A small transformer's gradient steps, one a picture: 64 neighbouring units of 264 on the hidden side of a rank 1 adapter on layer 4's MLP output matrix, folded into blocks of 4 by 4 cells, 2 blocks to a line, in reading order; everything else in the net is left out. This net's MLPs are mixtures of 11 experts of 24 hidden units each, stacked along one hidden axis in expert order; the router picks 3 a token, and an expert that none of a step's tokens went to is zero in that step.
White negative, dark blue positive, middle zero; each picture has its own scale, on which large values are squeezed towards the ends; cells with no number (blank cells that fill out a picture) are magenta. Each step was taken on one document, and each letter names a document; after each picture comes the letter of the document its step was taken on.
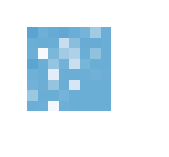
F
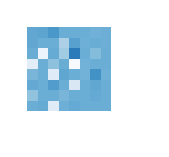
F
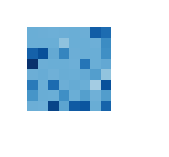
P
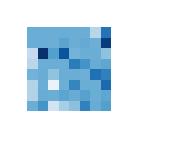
P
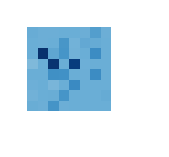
F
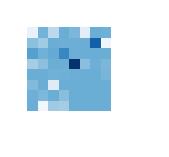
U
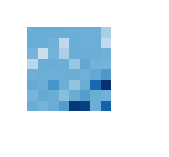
P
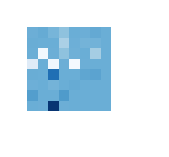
F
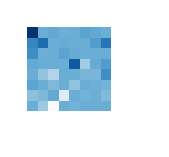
U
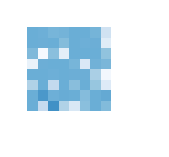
P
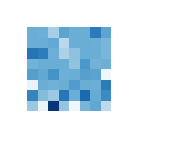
P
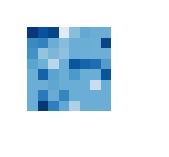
U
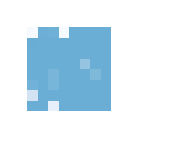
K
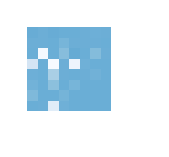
F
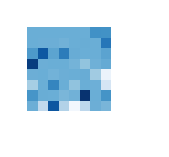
P
